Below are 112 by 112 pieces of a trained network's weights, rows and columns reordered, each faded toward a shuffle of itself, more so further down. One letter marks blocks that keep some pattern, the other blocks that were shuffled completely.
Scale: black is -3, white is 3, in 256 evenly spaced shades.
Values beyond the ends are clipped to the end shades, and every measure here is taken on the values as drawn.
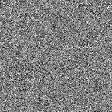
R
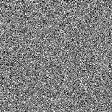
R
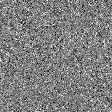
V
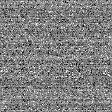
R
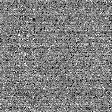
R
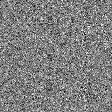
R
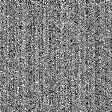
R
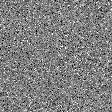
V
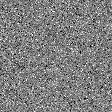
V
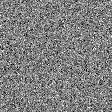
V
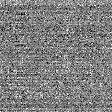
R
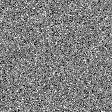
V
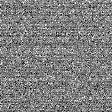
R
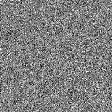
R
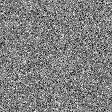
V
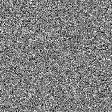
R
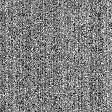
R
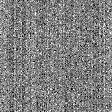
R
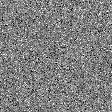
V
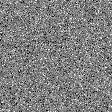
V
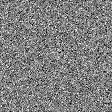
V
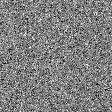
V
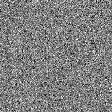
R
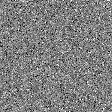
V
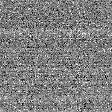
R
